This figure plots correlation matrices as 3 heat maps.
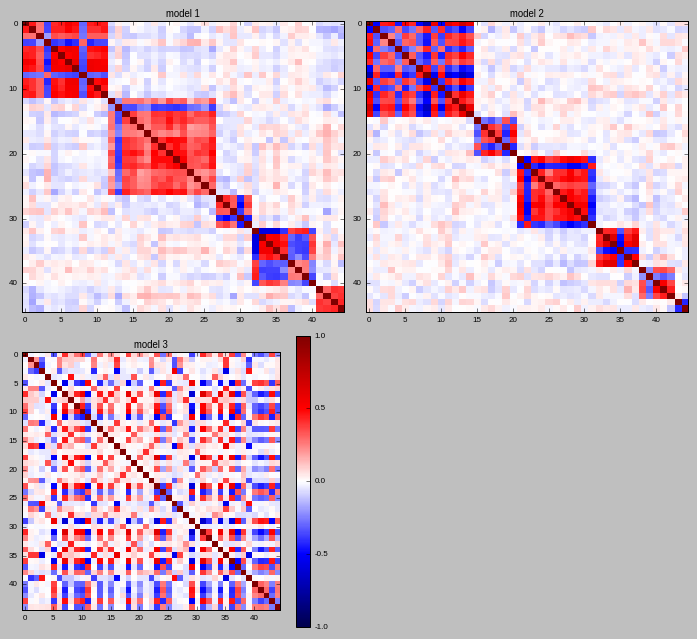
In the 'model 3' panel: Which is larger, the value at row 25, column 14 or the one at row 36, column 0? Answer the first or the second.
the second
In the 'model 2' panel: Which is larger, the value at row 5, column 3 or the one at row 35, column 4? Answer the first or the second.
the first
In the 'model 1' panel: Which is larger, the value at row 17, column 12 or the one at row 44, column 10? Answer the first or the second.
the first
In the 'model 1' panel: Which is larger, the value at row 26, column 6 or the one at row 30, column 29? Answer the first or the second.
the first
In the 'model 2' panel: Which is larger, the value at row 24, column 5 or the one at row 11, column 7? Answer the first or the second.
the first
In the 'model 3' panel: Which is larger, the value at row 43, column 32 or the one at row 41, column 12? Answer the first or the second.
the first
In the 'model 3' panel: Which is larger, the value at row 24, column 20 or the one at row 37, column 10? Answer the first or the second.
the first
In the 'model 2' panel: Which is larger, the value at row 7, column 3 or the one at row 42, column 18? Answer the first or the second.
the second
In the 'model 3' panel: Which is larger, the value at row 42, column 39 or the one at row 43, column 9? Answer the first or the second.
the second
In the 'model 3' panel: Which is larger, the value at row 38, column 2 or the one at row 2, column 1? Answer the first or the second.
the second
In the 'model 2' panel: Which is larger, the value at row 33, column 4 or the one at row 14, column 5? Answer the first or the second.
the second
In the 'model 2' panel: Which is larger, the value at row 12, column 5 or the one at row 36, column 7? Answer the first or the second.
the first
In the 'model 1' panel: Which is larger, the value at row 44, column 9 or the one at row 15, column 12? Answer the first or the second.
the second
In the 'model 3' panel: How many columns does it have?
45
